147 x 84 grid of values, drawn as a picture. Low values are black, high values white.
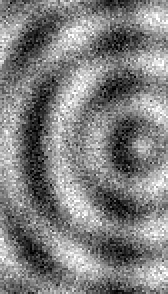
Stripes running up and down repeat 2 times from left to right. No seam splits the table. No overall slope runs across the table. Overall the values sit about 50% of the way up the scale. Concentric rings centre on the middle right.
